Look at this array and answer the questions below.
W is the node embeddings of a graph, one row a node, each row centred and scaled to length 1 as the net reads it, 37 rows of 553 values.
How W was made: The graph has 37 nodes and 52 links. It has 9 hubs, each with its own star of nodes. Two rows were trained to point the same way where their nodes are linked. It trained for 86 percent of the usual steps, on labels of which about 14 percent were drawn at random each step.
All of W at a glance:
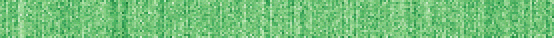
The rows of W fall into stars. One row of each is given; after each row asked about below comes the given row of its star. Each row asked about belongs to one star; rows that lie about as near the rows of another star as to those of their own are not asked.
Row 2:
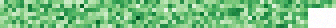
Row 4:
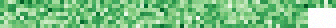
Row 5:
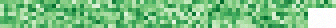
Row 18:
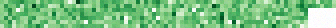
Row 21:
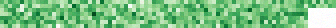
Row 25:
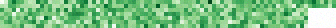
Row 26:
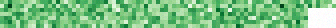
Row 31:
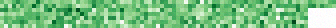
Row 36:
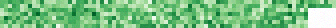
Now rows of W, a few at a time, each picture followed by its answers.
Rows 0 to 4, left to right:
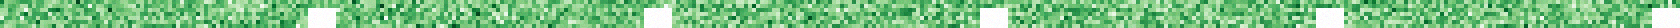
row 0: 36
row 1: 25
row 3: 31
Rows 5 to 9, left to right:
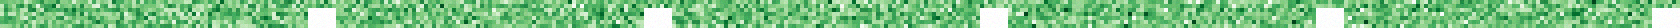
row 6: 21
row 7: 21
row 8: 26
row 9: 2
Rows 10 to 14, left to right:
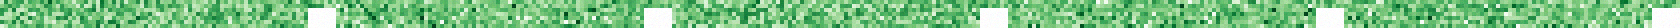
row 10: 4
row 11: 25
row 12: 25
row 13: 5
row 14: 18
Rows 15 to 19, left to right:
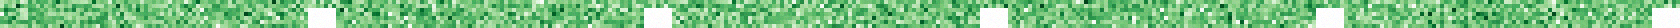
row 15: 5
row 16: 4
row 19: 2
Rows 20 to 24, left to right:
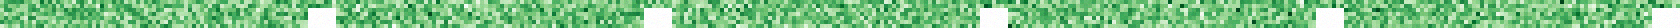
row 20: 18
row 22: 26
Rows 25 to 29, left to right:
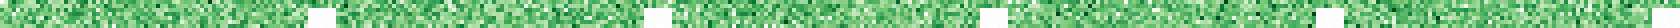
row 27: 18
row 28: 4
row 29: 5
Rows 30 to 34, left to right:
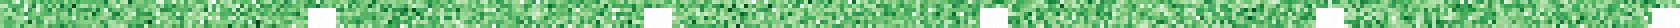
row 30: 31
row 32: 2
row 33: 26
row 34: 4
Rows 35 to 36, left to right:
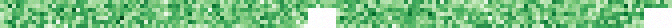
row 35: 25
